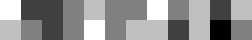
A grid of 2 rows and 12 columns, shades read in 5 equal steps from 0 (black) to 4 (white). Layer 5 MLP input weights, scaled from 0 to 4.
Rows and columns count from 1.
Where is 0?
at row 2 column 11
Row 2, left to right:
3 2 1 2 4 2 3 3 1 3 0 2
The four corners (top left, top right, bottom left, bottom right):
4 3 3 2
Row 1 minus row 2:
1 -1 0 0 -1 0 -1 1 1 0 1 1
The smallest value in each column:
3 1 1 2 3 2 2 3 1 3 0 2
